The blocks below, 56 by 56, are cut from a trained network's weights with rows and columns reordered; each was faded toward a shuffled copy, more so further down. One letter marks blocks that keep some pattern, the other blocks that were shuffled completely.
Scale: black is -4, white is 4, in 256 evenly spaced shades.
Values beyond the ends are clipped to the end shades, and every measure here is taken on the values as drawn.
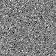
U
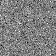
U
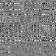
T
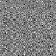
T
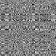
T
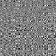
T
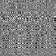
T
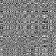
T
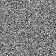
U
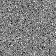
U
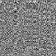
T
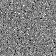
U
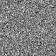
U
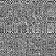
T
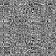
T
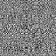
T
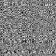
T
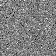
U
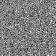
U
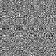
T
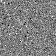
U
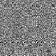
T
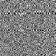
T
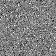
U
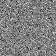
U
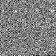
T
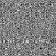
T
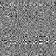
T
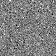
U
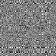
T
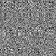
T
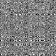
T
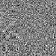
T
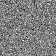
U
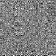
T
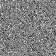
U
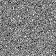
U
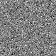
U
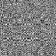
T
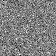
U
